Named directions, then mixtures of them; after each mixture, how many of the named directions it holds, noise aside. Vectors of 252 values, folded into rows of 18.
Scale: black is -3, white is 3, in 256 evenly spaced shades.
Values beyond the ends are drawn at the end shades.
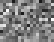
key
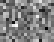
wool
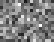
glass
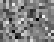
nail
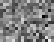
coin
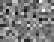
two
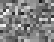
one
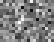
three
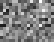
two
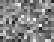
one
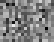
two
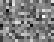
three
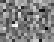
one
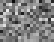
one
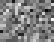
two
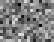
one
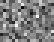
two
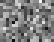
two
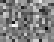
one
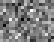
three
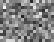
three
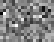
three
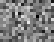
three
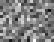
one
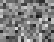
three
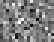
two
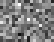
one
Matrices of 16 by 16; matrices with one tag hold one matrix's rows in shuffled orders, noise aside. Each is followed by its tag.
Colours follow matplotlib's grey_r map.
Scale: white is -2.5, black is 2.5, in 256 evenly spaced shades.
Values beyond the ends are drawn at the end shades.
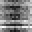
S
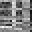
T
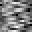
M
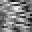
M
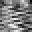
M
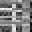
T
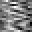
M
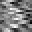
M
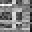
T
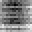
S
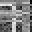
T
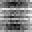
S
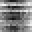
S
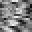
M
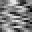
M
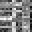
T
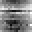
S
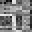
T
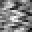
M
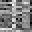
T
